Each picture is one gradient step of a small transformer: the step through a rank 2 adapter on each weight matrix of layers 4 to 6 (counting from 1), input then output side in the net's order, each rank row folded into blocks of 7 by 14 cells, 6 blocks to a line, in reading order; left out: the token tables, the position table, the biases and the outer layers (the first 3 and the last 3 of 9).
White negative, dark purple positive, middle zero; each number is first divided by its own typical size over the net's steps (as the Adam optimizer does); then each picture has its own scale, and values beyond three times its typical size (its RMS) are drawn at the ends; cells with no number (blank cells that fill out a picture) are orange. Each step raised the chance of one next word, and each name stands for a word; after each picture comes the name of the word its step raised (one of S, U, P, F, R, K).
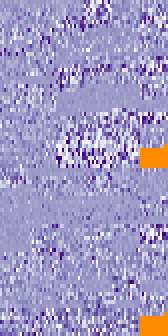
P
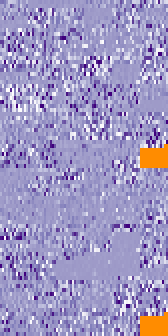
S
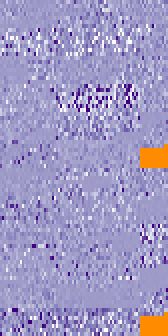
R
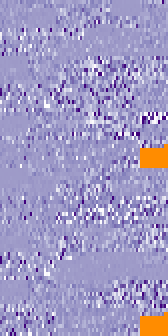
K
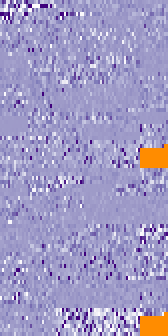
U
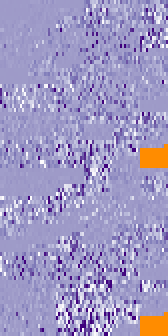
U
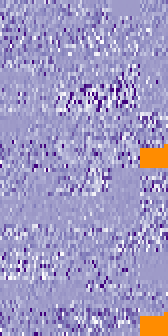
R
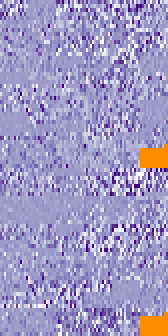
S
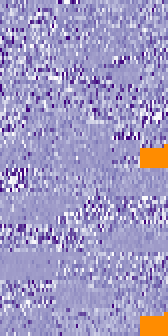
K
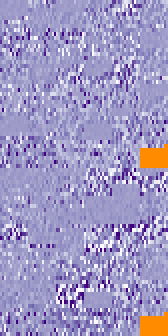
S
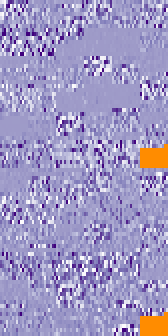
P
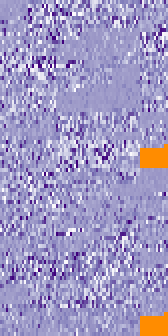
P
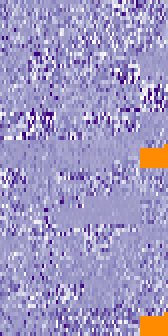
S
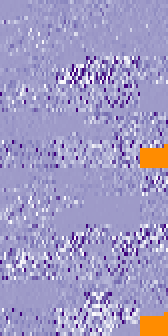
U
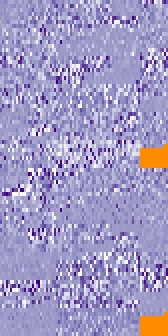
P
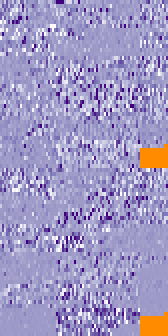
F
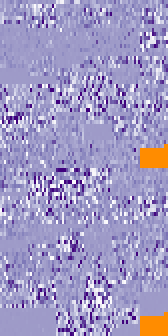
K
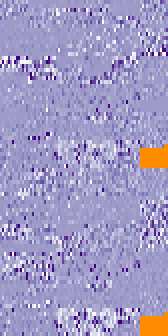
U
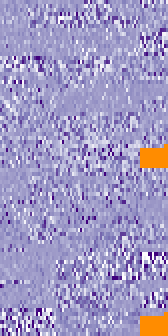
P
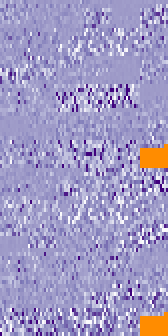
R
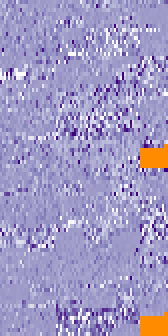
R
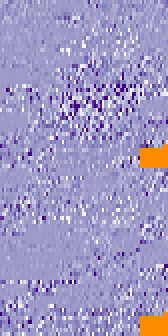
R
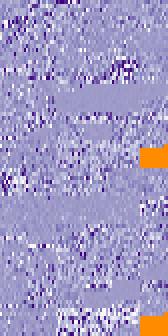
U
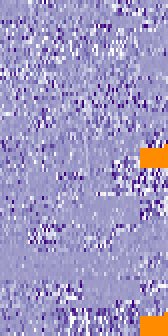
S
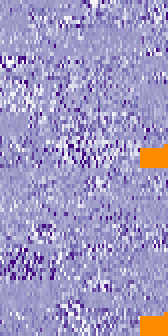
P
